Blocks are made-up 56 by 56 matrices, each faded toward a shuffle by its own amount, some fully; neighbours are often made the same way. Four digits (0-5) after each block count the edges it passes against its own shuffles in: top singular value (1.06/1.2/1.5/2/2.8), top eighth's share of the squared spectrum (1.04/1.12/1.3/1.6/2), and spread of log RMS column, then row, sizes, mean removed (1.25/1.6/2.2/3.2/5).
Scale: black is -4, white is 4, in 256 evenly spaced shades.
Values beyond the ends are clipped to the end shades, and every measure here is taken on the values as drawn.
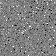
0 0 0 0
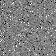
2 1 0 0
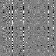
5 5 3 2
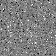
2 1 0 0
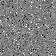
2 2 0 0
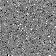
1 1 0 0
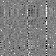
4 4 2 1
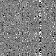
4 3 2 1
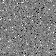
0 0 0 0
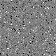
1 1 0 0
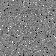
1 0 0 0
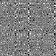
4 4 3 2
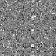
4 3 2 2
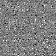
3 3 1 1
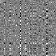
4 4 3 2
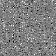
3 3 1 0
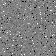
0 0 0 0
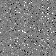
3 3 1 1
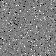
1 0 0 0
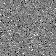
0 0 0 0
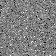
0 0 0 0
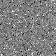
1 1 0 0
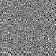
4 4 2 2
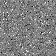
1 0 0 0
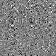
3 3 1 1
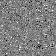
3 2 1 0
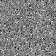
2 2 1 0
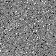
2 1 0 0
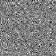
4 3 1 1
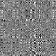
4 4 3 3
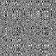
4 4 2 2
